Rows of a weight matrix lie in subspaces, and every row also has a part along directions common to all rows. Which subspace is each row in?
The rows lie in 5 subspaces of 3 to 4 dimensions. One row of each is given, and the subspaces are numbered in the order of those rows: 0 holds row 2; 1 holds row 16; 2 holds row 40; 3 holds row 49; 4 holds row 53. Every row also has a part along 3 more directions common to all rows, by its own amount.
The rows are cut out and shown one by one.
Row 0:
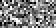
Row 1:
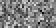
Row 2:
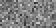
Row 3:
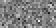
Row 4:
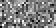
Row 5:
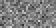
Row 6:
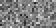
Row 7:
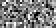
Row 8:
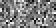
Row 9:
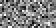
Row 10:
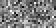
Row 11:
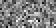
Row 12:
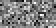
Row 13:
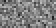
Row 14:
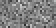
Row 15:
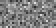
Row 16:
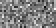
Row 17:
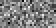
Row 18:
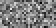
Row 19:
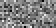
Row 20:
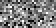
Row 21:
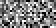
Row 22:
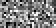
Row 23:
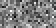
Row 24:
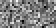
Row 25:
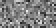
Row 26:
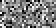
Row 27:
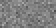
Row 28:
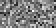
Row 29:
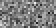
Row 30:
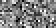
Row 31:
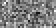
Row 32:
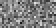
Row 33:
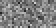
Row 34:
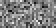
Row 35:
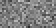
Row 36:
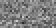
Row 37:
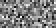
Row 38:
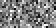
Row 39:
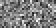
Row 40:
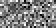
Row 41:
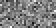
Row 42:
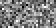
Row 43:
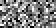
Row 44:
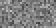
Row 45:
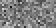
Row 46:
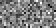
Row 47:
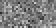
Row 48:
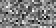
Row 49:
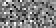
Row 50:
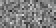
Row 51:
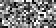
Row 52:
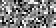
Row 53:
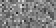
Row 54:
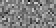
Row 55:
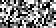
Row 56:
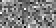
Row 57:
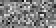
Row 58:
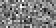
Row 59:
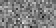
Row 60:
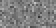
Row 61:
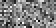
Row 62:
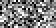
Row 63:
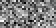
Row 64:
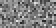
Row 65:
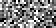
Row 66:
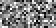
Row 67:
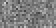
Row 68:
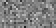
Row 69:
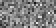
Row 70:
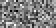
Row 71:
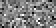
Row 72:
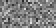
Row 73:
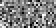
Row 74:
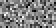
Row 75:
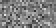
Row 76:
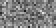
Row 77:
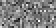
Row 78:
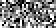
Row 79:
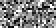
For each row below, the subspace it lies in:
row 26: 0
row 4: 4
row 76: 3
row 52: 1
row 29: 0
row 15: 2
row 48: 1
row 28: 1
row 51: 2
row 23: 1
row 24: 1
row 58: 4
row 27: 4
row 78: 4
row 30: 4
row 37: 1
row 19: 4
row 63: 3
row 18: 2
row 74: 1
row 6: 0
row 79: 4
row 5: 0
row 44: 4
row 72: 0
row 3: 4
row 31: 3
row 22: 3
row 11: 4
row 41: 0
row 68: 3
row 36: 1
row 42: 4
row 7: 3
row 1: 3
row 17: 2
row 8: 1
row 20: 3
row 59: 0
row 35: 1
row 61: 4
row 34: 2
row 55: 1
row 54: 0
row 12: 2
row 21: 2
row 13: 1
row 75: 0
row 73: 0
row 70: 3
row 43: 0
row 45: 4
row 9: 0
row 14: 2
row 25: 1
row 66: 2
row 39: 2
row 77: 4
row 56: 0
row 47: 3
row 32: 1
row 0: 0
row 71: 2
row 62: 3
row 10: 1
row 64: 1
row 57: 2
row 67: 3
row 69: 0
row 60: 0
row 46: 2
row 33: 3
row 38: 1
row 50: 2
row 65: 3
